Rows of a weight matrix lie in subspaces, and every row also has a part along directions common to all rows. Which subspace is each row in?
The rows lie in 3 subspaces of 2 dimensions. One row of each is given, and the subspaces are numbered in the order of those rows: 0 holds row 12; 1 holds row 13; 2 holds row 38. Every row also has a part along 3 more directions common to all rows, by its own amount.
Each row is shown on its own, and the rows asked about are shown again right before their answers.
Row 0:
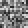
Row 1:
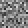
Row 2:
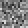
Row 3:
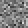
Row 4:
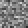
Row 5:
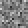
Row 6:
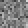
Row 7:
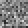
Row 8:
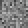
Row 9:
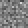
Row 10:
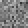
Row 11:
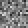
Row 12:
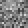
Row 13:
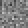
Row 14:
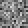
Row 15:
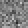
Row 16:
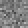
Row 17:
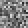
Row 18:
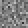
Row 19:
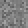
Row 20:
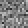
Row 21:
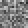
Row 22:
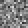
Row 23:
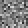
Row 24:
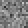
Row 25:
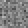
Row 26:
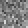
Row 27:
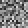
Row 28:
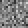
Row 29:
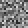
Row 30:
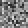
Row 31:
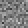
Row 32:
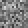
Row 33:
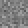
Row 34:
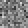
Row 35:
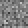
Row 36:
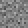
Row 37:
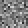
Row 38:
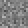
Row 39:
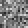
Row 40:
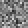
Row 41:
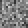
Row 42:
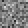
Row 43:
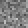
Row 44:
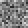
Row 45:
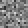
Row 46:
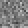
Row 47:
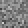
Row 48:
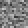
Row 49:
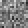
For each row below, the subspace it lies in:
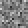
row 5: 0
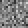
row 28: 1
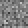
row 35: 1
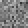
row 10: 1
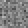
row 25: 2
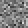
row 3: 2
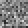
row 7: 1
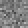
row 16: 0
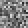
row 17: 2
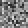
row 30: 1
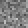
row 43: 2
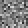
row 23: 2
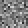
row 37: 2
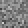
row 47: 0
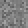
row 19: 2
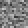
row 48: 1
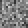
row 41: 1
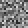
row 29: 0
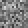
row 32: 0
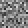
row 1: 0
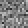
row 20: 0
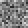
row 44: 1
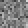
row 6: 2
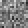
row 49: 1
